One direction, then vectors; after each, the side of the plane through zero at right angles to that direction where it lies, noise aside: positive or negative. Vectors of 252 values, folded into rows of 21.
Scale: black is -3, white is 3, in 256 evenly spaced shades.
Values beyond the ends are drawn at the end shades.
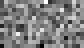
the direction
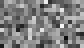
positive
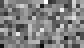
positive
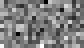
negative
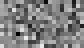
negative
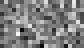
positive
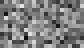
positive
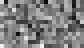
negative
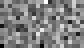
positive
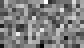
positive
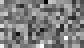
negative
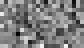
negative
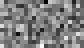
negative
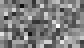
negative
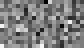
negative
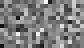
positive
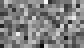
positive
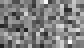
positive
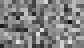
positive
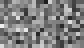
negative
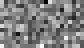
negative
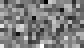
negative
